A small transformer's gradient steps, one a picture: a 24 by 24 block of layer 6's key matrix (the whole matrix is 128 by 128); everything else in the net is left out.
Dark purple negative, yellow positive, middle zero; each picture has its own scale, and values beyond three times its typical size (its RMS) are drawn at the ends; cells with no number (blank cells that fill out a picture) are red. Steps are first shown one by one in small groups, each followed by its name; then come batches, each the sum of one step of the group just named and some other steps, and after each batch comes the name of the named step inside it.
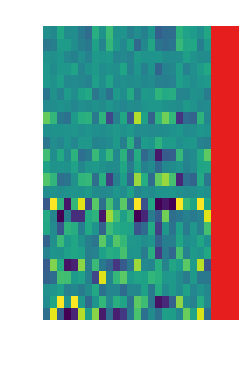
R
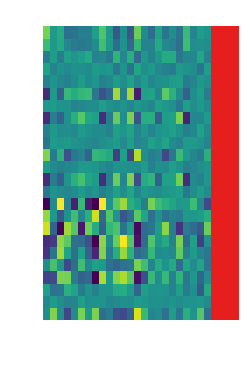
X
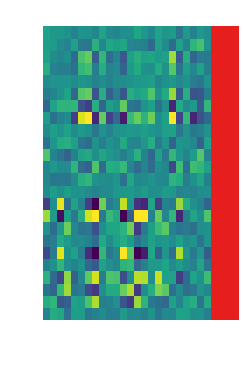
X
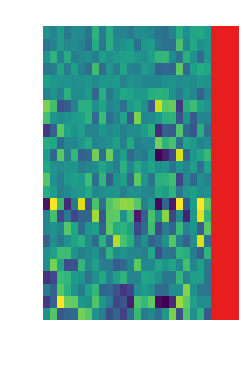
R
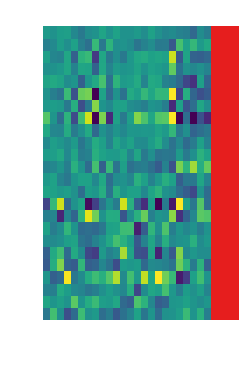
R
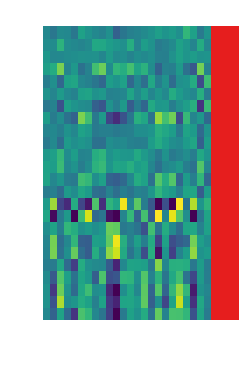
R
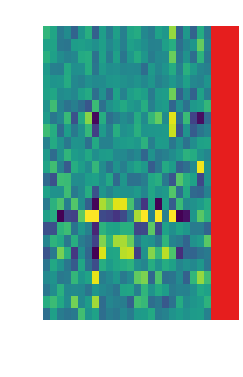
R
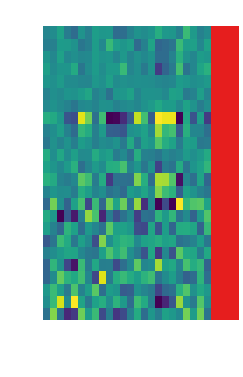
R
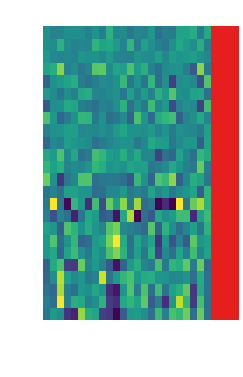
R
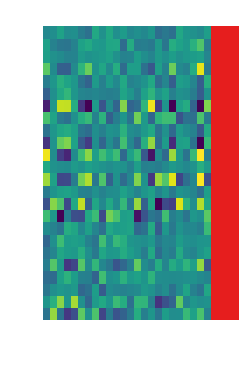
R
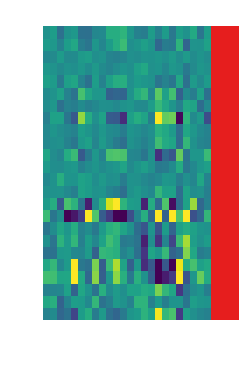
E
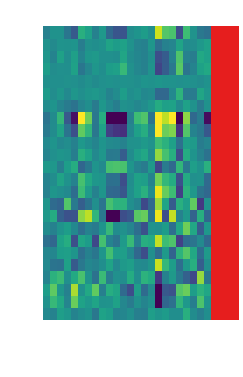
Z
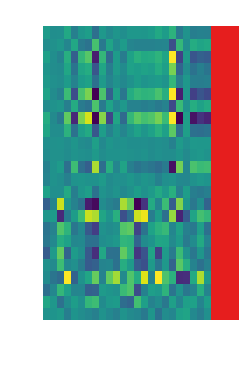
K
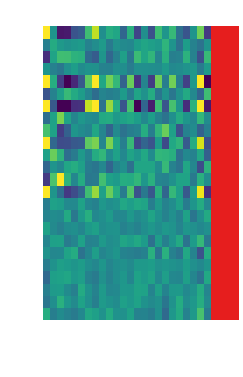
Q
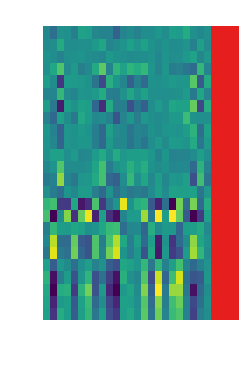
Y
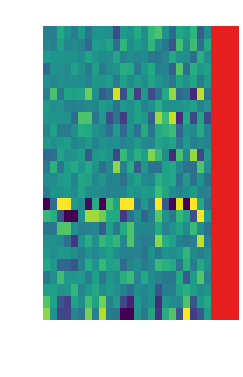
Z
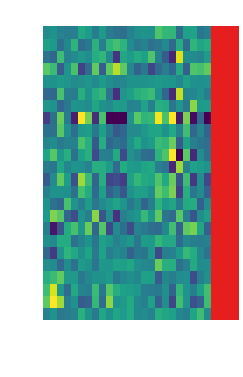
Z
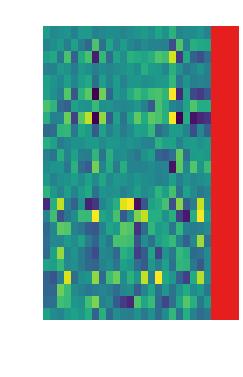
K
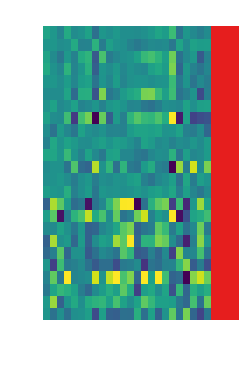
K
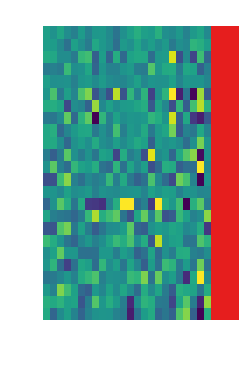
K
